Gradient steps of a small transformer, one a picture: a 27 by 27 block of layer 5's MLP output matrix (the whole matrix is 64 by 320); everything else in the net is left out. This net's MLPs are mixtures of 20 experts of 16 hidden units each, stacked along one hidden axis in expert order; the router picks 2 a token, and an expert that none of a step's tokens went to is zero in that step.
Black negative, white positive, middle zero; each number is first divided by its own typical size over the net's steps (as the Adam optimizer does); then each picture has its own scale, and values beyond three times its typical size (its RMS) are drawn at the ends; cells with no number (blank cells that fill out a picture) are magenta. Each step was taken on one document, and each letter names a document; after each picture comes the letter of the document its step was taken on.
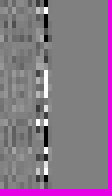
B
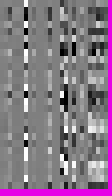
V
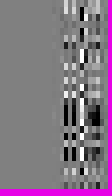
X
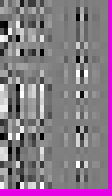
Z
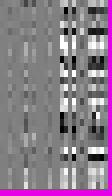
V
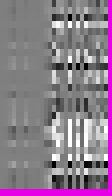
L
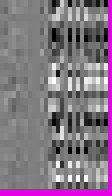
L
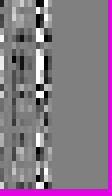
B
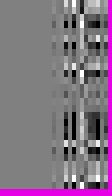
X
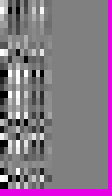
Z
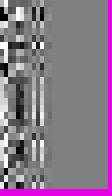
Z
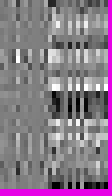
L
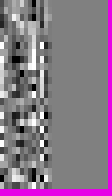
Z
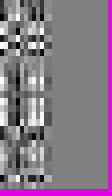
Z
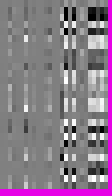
V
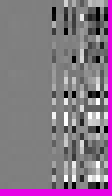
X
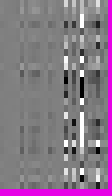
X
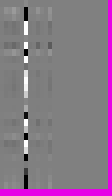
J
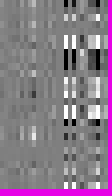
X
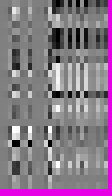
L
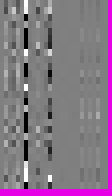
J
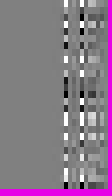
X
